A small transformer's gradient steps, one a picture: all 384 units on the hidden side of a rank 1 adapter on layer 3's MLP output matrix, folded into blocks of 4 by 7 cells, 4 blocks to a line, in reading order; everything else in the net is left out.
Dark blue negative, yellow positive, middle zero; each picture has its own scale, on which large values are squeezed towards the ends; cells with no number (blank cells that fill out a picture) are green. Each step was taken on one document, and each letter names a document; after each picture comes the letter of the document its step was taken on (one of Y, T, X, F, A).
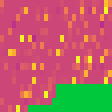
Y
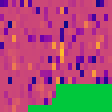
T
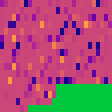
T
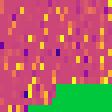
Y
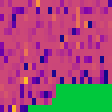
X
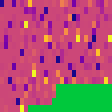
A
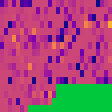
T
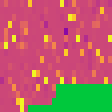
A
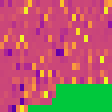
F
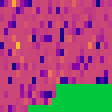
T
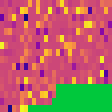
F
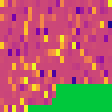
F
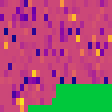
A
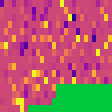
A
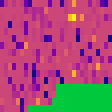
A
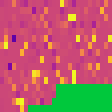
A
